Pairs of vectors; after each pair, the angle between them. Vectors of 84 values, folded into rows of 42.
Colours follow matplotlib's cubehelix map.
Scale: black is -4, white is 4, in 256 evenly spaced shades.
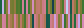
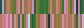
partly aligned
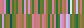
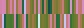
partly aligned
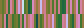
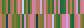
nearly parallel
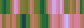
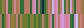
partly aligned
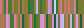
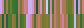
orthogonal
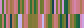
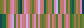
orthogonal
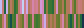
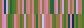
partly aligned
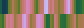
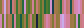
partly opposed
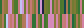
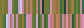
nearly parallel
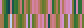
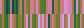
nearly parallel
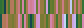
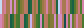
partly opposed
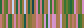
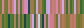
partly aligned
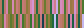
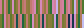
nearly parallel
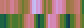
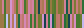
orthogonal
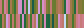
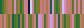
partly opposed
